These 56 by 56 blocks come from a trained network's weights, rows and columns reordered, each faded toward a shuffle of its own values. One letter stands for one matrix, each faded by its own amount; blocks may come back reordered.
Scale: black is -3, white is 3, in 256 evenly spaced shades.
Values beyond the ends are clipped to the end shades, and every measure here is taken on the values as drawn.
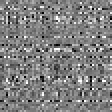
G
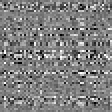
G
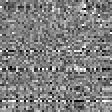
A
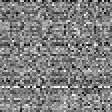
A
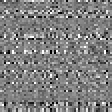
G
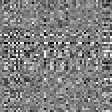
G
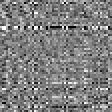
G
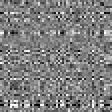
G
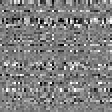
G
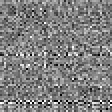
A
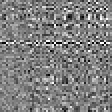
G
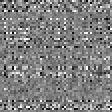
G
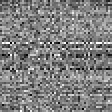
A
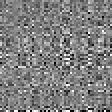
G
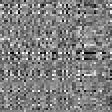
G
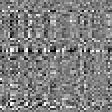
G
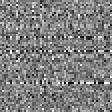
A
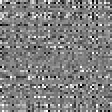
G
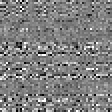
G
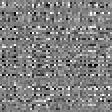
G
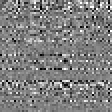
G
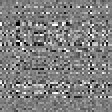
G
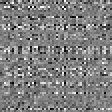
G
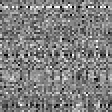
A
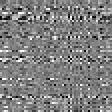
G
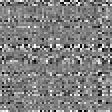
G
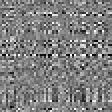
G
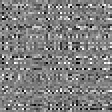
G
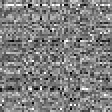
A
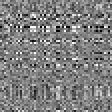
G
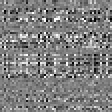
G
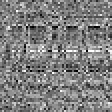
A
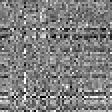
A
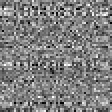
A
